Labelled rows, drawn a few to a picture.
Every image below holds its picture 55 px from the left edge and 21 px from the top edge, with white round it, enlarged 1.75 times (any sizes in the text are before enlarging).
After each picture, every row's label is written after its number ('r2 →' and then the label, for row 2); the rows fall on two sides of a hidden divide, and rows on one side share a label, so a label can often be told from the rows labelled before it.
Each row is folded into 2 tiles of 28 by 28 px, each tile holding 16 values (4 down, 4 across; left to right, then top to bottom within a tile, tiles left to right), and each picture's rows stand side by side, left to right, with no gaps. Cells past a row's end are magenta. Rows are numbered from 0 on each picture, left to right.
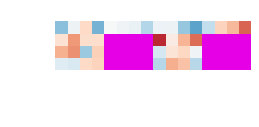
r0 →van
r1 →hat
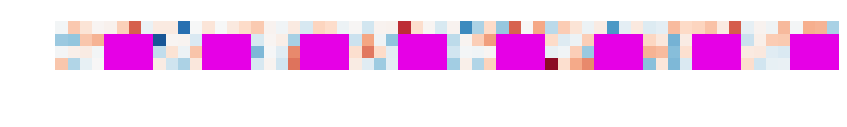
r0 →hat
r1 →hat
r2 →hat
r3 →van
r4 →hat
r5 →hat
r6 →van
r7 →hat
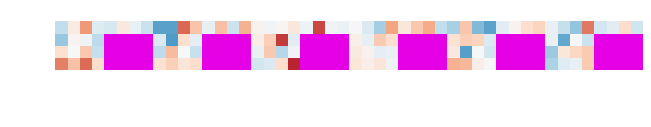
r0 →hat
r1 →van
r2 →hat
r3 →hat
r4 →hat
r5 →hat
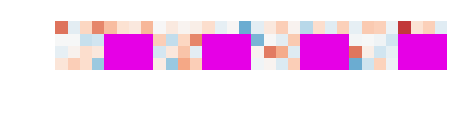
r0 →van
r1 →hat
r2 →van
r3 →van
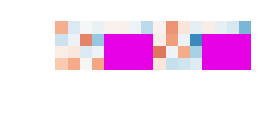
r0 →hat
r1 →van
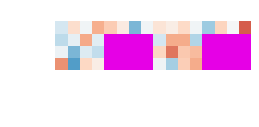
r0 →hat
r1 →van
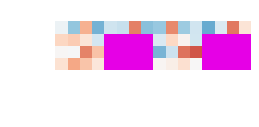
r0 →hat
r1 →hat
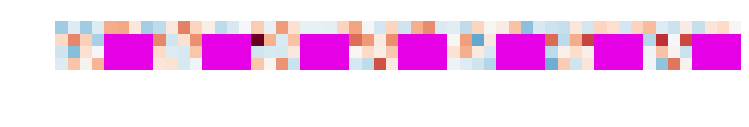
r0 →hat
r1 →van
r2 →van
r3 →hat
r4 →van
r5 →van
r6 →hat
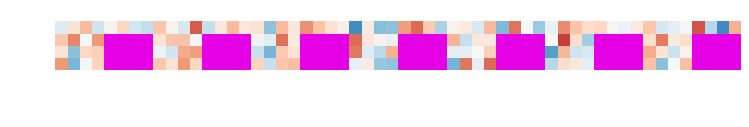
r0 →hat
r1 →hat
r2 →hat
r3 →van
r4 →hat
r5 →van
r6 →van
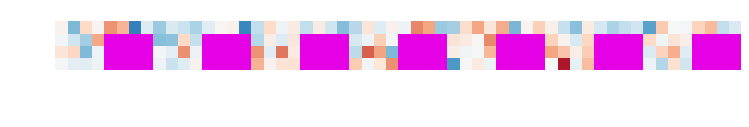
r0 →van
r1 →hat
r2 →hat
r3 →hat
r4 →van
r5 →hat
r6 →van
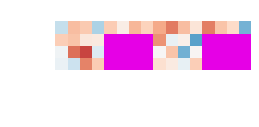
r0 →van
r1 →van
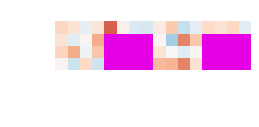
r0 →van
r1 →hat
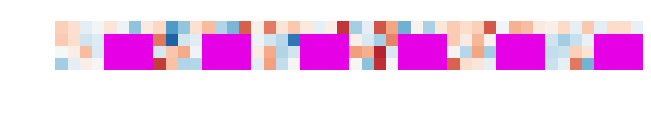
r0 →van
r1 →van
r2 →van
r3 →van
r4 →hat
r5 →hat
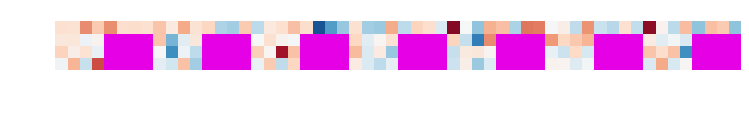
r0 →van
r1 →van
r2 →van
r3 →hat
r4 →van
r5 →hat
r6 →hat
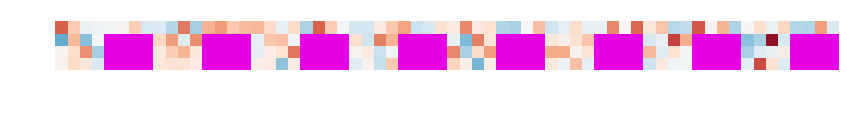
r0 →hat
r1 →van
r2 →hat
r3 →van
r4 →hat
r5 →van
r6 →hat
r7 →hat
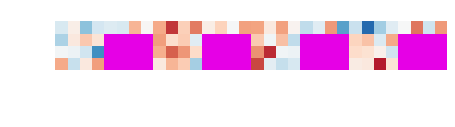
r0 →hat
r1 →van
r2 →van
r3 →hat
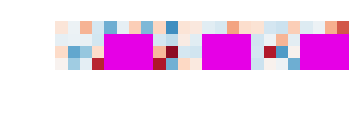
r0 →hat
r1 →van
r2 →van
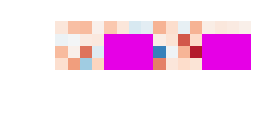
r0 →van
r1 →hat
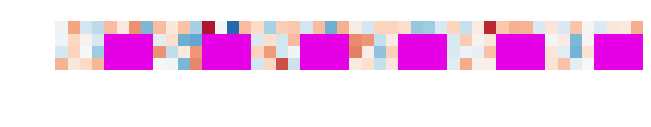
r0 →hat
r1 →van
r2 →van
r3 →van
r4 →hat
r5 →van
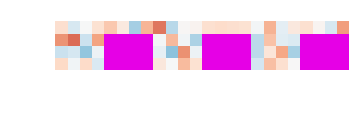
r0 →van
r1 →hat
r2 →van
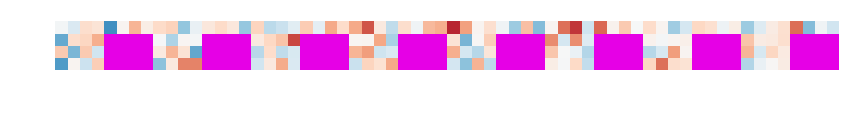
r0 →hat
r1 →hat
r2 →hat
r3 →van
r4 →hat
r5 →van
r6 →hat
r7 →van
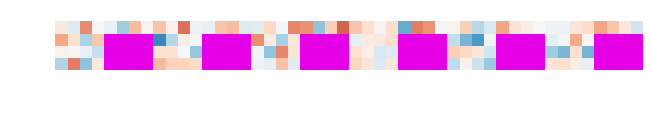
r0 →van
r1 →hat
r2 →van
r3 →hat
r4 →van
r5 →hat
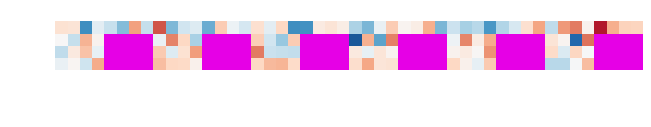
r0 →hat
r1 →hat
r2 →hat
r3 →hat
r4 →hat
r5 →van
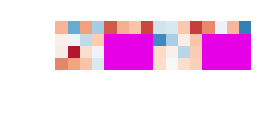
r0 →van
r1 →hat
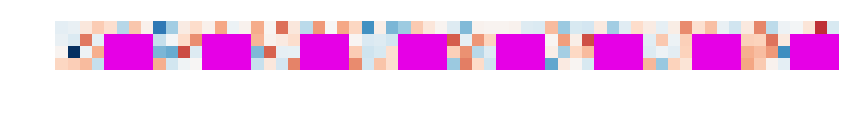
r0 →hat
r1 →hat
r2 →van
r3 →hat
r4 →van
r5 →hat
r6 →hat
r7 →hat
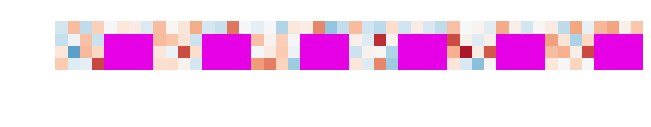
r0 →hat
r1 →hat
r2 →hat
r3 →hat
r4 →van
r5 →van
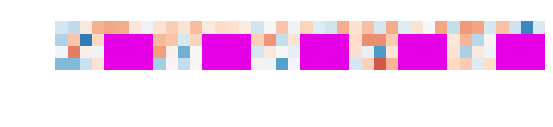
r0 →van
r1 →van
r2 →van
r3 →hat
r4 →van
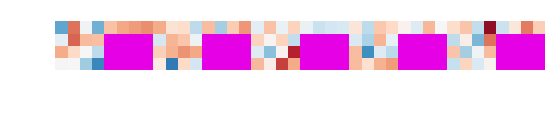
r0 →van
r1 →van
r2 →hat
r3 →hat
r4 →hat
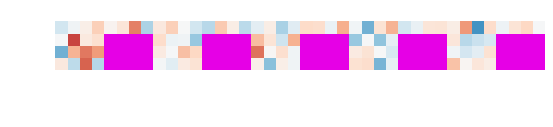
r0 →hat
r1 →hat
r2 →van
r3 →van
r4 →hat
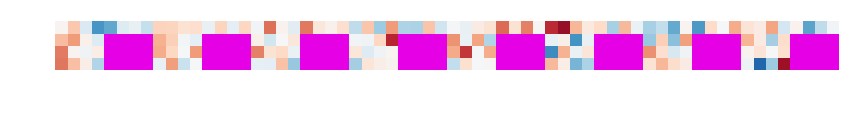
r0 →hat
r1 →van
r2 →van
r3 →hat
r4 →van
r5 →van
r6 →hat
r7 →van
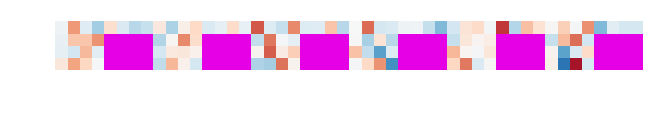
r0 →hat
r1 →hat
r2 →hat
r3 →hat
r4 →van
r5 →hat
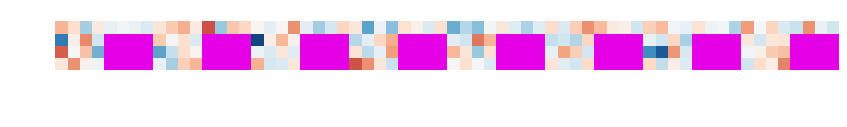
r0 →hat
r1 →van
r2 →hat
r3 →hat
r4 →hat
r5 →van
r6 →hat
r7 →hat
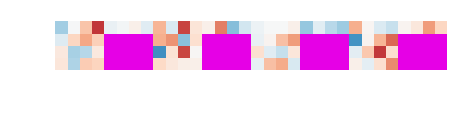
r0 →hat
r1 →van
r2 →hat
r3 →hat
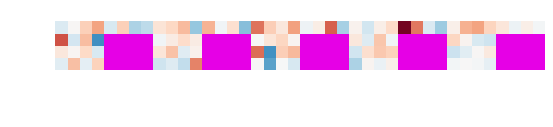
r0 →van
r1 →van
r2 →hat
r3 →van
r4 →van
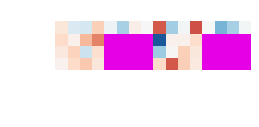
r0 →hat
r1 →hat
